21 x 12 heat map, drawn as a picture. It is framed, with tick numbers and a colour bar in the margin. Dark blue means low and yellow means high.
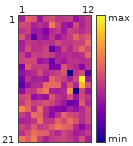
Neither half mirrors the other. A few values lie far out on both sides of the bulk. Values change most from cell to cell in the middle right. An odd patch, rougher than its surroundings, sits in the middle right. No regular stripes run through it.
